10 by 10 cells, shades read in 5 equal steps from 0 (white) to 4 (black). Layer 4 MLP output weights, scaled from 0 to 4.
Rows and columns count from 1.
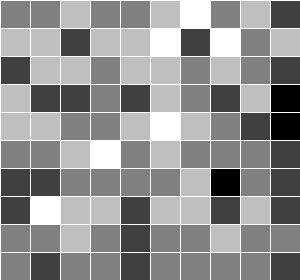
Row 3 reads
3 1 1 2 1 1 2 1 2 3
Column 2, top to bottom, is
2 1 1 3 1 2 3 0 2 3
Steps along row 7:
same down same same same down up down up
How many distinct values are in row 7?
4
